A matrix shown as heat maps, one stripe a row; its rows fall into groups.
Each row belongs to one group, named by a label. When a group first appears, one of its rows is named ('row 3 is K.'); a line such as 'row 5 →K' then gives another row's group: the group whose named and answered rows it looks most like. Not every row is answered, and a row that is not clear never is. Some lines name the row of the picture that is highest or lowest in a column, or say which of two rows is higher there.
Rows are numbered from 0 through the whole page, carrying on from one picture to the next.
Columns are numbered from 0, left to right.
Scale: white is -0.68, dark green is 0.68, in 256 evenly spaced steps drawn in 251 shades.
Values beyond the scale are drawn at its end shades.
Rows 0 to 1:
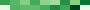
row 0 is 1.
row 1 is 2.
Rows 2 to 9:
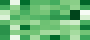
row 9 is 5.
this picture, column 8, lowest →4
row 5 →2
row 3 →5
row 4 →2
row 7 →5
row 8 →1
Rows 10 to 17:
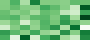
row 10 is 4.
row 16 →1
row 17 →5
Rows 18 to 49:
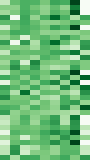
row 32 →2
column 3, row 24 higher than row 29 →Yes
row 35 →1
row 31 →4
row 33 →1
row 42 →2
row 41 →2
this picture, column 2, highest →36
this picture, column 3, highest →30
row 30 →4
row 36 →5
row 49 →5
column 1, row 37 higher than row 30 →No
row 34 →2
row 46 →2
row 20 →2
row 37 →1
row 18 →2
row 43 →2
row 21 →5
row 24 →4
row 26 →5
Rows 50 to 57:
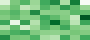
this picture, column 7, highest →50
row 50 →2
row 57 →1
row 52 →4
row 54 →5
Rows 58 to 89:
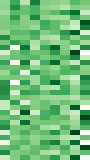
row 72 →4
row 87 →1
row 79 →2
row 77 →1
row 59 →4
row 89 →2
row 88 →1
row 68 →2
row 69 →2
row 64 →2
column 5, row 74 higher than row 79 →Yes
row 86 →2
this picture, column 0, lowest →86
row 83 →1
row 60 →2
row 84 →2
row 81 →1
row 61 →4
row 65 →1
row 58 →4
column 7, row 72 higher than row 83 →Yes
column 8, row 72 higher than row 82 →No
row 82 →5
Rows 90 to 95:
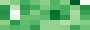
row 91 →5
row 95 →4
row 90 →2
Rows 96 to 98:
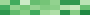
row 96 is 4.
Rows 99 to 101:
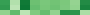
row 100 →5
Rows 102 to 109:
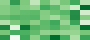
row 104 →2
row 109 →5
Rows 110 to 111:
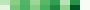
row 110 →2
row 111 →2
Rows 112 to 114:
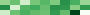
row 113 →5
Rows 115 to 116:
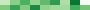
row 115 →2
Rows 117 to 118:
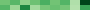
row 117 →1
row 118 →5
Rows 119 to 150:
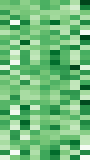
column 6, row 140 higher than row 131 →No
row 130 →5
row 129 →5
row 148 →2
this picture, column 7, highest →132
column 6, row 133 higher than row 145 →Yes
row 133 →5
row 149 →5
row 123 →5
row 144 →5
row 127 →5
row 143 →5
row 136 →1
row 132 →2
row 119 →1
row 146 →4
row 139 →1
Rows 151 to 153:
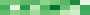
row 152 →5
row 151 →2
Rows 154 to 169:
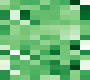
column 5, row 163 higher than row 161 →Yes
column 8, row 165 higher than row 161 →No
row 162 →2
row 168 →5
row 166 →2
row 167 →2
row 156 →5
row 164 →5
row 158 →4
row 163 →2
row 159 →1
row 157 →5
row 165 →4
